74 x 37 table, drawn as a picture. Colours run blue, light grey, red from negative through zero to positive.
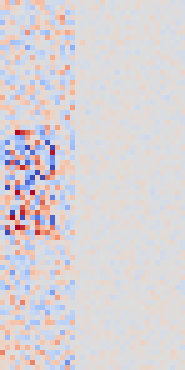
Odd patch: rougher, in the middle left. Roughest part: middle left. Mirror symmetry: none. Stripes: none. Seam: vertical, 40% of the way across, the right part calmer.
